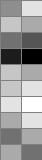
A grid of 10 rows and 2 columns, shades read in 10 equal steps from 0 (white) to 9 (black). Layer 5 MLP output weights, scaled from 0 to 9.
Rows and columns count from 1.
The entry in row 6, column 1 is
2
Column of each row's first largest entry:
1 2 2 2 2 1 1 1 1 2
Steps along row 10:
up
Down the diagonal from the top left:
4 3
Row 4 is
8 9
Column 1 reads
4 2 5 8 2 2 1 3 5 3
